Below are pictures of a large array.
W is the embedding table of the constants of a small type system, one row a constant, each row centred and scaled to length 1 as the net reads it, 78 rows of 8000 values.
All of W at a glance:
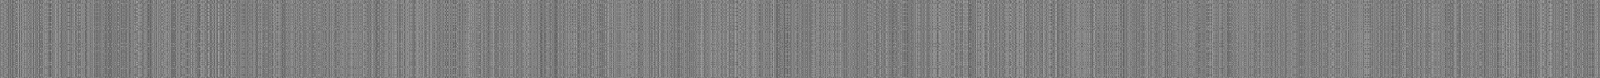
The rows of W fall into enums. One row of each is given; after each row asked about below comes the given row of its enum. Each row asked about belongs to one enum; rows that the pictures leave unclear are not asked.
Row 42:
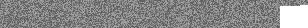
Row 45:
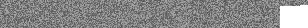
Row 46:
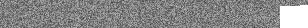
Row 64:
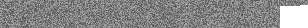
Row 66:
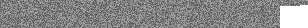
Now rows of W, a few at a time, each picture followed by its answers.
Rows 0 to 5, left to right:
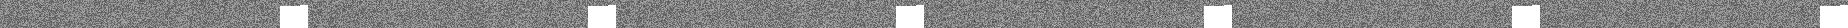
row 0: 42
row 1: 64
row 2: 64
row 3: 46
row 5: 66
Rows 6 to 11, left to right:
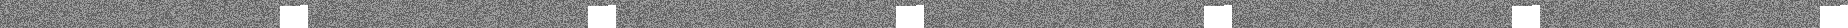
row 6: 45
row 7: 42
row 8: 64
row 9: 66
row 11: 64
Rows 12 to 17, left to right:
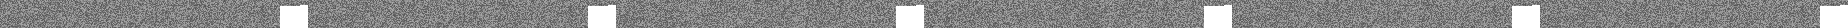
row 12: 66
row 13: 66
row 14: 42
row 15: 64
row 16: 66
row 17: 66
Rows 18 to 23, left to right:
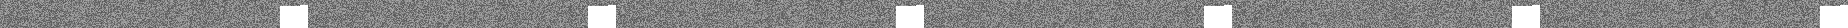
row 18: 42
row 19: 66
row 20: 45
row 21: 66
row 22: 64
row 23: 45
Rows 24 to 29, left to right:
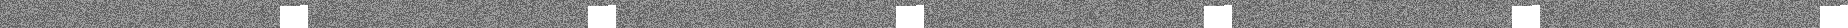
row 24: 66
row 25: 42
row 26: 64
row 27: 45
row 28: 46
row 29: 64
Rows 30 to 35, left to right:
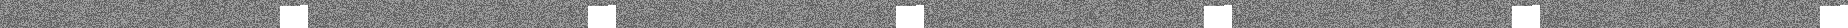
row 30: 42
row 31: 66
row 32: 66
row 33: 45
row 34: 45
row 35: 42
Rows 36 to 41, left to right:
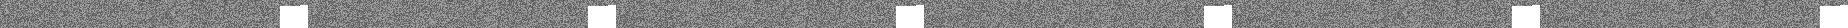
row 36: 45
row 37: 42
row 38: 42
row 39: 66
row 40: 45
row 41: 45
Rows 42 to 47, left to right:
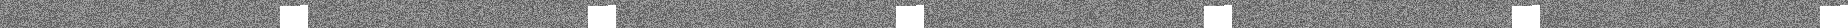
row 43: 46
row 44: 64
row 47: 42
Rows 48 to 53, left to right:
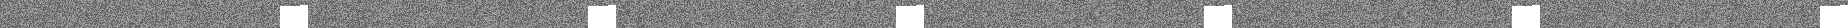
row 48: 66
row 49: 42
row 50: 64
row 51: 45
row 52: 45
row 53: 66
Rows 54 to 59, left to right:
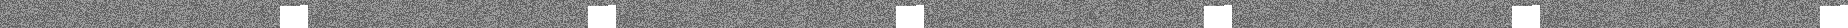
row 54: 66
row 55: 42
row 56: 42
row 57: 45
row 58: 66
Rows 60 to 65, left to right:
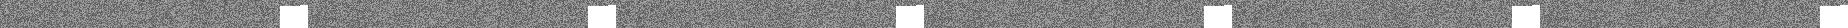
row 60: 45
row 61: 42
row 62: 64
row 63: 42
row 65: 42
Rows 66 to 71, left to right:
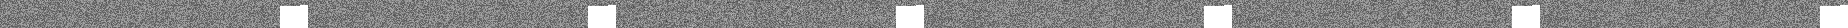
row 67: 66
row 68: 46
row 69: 42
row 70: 45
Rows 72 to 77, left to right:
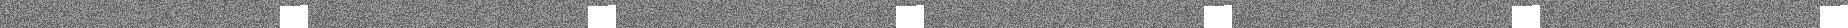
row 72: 45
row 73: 42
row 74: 66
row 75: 66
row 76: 42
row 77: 64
